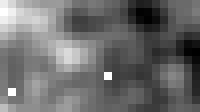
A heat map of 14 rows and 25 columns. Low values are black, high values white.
Ninth with the lowest average: middle right. Slope: up to the left. Lone odd cells: 2, each higher than its neighbours. Average level on the scale: 40%. Ninth with the highest average: top left. Odd rows or columns: none.
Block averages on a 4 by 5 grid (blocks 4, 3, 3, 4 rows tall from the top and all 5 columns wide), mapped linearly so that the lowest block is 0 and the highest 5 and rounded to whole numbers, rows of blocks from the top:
53202
34210
23211
33211
